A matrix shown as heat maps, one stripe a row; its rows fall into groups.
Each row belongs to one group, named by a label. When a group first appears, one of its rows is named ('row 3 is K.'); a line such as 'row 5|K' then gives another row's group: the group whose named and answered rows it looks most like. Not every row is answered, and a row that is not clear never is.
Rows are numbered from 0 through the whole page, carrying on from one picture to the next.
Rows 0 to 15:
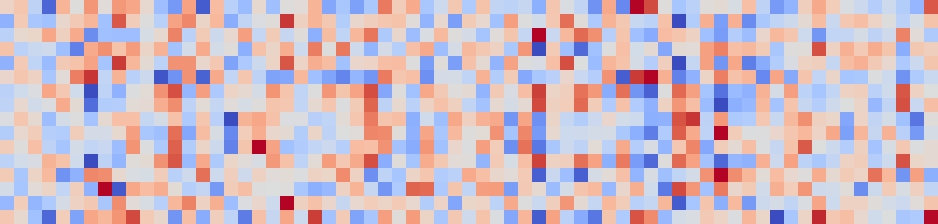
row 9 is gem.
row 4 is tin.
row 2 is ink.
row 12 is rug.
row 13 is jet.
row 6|ink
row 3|rug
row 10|gem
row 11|ink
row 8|gem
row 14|tin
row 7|ink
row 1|tin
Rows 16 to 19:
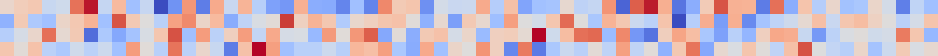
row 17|tin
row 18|ink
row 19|gem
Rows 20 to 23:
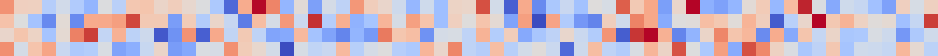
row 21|rug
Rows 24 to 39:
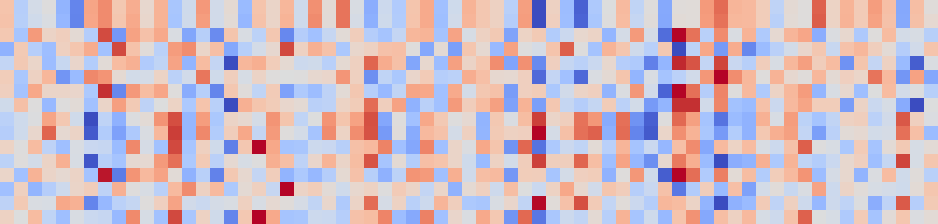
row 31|gem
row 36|jet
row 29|rug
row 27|tin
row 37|tin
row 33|ink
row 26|jet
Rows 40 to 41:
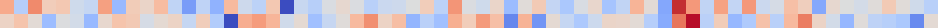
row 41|gem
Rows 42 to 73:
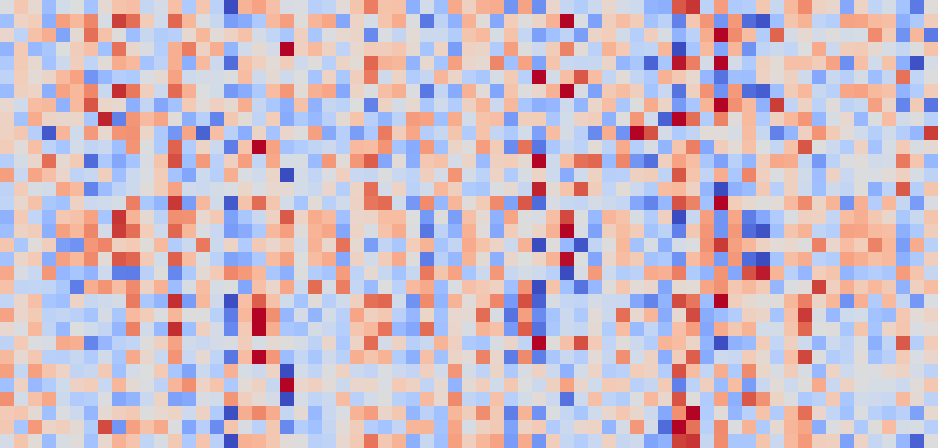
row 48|tin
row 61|jet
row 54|jet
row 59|rug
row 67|gem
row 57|tin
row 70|jet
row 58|tin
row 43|tin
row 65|gem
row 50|jet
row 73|gem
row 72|jet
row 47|ink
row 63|gem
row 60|tin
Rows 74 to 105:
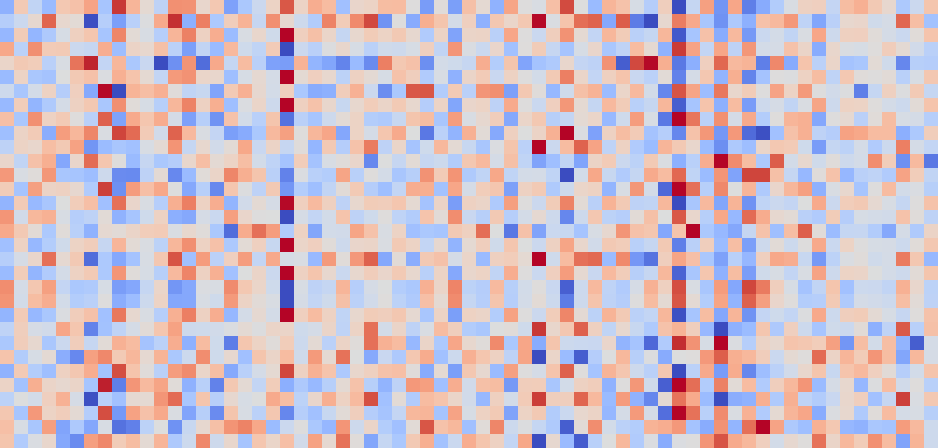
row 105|rug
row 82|jet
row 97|ink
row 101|jet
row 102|ink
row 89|jet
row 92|ink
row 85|rug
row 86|jet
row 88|tin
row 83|tin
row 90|gem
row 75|ink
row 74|tin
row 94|jet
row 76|tin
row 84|ink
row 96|tin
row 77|jet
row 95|jet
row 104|jet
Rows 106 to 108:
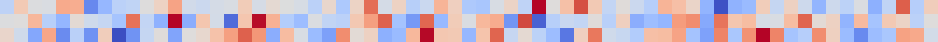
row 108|jet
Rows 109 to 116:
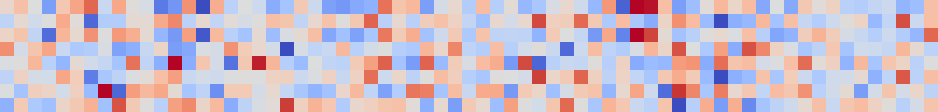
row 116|tin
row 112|jet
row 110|ink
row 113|gem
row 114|ink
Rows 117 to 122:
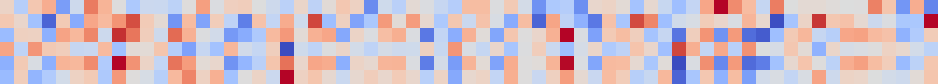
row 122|tin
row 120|jet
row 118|rug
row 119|tin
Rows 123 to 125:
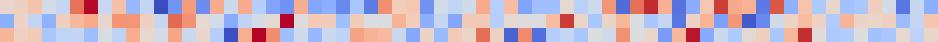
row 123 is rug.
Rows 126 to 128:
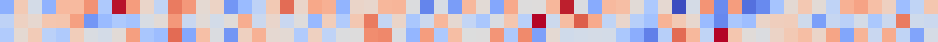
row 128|gem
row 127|ink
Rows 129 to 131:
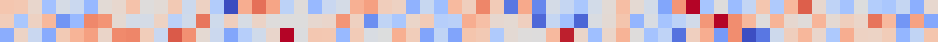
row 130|rug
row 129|gem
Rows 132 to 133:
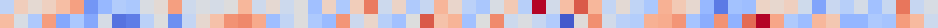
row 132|ink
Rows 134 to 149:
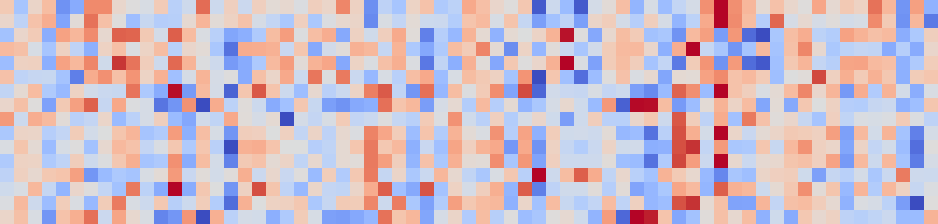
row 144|gem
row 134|rug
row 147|gem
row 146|ink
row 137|gem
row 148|gem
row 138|tin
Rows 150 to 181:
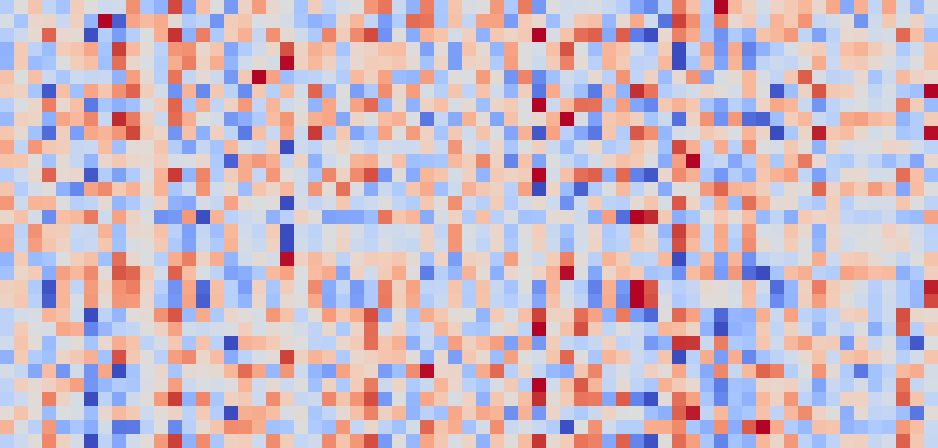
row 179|gem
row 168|tin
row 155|gem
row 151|jet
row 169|tin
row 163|rug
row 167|jet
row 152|ink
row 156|rug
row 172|ink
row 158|tin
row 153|tin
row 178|ink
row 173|ink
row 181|ink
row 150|gem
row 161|gem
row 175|tin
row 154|tin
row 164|jet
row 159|rug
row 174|gem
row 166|jet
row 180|jet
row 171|rug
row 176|jet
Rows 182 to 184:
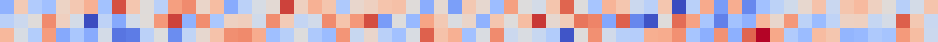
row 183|ink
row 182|tin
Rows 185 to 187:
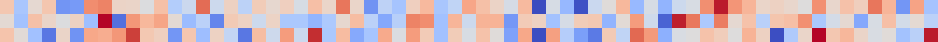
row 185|rug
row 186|jet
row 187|rug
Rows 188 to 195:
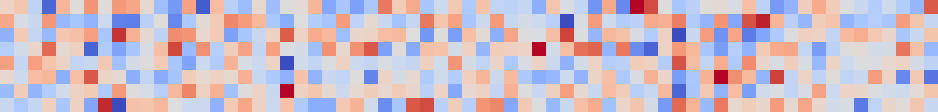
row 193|rug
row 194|tin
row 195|jet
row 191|ink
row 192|jet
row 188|rug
